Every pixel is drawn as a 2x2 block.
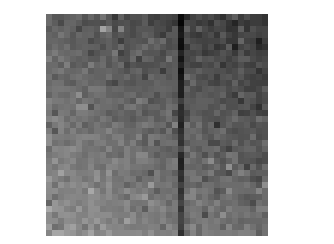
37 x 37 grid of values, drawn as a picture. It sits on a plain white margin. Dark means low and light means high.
The ninth with the highest average is the bottom left. Column 23 stands out from the rest. No regular stripes run through it. The field climbs toward the bottom left.
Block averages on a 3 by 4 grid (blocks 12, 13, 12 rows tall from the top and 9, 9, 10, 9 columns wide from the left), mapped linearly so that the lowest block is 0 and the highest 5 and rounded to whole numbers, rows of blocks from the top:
2200 | 4321 | 5433
